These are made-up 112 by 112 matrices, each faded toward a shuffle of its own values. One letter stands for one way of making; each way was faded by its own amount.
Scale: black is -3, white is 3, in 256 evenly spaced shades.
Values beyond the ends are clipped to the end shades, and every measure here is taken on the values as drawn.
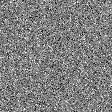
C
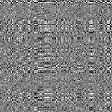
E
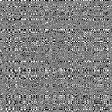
E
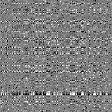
E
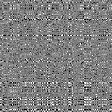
E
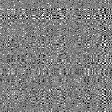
E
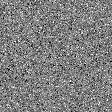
C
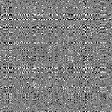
E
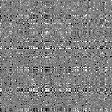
E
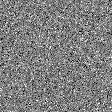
C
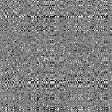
E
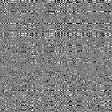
E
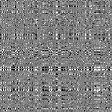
E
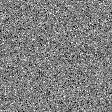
C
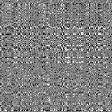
E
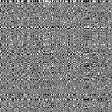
E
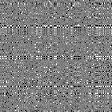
E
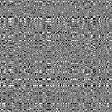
E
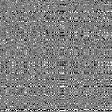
E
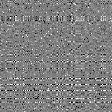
E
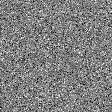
C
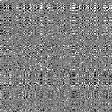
E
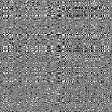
E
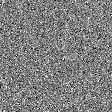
C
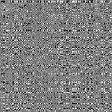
E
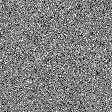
C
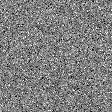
C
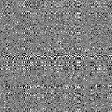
E
